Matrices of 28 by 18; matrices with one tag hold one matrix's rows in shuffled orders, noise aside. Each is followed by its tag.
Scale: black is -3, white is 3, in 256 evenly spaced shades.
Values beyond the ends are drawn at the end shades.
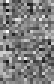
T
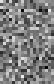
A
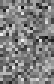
A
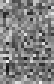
T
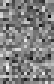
T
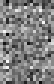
T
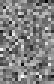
A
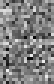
T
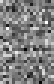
T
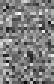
T
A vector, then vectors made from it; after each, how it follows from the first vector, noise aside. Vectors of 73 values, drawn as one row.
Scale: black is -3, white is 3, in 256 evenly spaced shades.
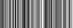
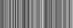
shrunk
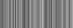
shrunk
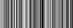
negated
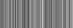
shrunk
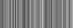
shrunk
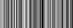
negated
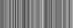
shrunk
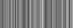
shrunk
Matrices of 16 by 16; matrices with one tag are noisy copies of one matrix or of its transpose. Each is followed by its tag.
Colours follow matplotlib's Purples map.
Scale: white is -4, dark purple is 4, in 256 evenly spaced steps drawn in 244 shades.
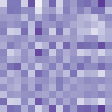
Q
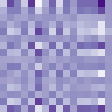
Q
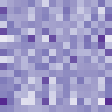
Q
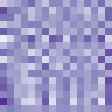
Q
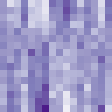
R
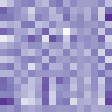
Q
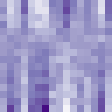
R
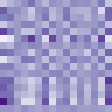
Q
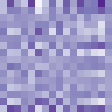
Q
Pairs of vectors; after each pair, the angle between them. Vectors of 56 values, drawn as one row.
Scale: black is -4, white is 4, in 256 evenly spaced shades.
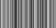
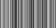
nearly parallel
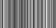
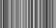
nearly opposite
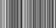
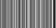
partly opposed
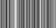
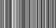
partly aligned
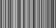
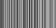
orthogonal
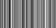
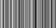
partly opposed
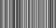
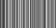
orthogonal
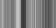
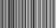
orthogonal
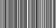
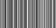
nearly parallel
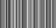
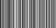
partly aligned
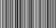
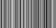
orthogonal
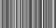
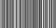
partly aligned
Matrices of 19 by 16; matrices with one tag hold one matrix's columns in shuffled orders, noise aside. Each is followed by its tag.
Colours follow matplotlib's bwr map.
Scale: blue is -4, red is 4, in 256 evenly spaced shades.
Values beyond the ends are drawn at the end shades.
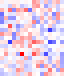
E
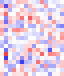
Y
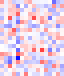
Y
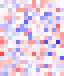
E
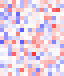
E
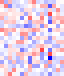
Y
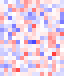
E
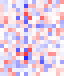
Y
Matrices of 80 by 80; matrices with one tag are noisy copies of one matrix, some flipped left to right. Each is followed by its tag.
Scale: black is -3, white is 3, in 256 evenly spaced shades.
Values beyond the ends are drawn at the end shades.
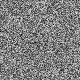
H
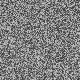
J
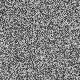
J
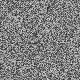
H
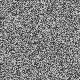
H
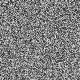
J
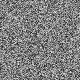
H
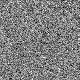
H
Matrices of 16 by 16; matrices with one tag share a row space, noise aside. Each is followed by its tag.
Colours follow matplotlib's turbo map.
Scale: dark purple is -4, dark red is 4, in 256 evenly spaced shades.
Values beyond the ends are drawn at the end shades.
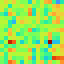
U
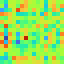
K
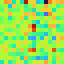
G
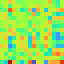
U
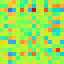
U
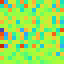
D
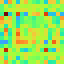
K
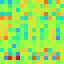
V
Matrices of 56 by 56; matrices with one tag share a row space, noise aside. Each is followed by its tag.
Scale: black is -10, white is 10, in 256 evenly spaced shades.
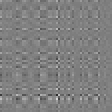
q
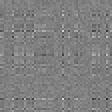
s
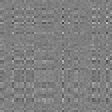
s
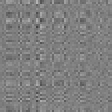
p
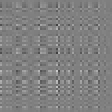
q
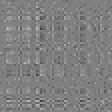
p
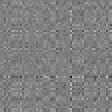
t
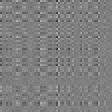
q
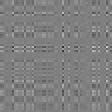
s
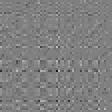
q
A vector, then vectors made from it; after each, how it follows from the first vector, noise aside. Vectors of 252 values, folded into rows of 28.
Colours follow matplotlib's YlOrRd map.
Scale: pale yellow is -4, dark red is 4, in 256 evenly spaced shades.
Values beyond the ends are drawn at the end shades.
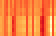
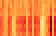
negated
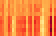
negated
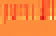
partly zeroed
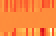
partly zeroed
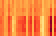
negated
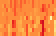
partly zeroed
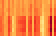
negated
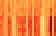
negated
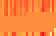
partly zeroed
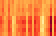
negated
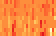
partly zeroed
